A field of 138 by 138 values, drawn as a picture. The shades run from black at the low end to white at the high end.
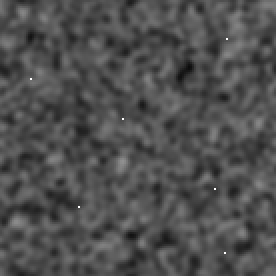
Grain: blotchy. Histogram: heavy tails on both sides. Mirror symmetry: none. Average level on the scale: 30%. Lone odd cells: 6, each higher than its neighbours. Stripes: none. Odd rows or columns: none.
